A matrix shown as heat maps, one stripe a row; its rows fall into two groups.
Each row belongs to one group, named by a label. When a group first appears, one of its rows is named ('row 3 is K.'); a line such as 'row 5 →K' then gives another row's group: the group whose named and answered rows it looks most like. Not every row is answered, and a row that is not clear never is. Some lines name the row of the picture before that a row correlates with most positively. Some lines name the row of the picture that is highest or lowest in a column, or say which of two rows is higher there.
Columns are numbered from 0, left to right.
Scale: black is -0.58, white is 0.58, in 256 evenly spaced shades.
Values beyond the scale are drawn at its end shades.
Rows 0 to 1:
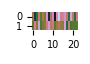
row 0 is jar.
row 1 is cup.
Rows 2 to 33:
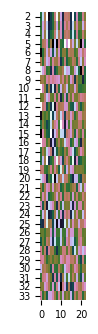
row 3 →cup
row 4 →cup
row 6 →jar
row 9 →cup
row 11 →jar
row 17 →jar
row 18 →cup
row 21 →jar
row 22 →cup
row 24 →cup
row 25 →jar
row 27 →jar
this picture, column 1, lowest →25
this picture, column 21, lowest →9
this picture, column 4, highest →23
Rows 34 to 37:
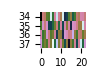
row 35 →cup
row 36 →jar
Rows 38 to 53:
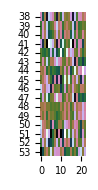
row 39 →cup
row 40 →cup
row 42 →jar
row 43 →cup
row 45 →jar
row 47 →cup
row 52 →cup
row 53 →jar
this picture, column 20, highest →53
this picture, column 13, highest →42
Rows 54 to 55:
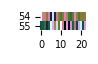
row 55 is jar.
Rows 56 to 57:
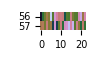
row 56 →jar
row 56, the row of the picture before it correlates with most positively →55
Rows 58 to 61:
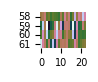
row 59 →cup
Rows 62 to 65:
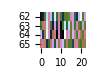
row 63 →jar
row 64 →jar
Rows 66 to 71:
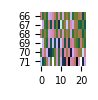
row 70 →cup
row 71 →jar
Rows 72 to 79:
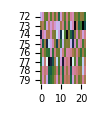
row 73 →cup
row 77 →cup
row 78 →cup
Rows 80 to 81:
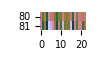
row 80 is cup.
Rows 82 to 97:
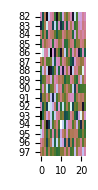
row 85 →jar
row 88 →cup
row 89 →jar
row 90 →cup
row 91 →jar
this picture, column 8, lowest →82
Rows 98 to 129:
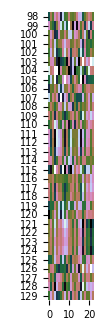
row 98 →jar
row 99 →jar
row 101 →cup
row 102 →cup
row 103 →cup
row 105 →cup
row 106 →jar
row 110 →jar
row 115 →jar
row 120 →jar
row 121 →cup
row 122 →cup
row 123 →cup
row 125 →jar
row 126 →cup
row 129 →cup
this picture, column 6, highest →107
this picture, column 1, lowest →115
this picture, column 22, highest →103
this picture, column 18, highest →100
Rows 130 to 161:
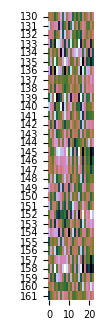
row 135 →cup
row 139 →cup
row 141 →cup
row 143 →cup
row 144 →jar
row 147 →cup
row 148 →cup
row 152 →cup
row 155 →jar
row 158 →cup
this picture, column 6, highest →140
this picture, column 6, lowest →134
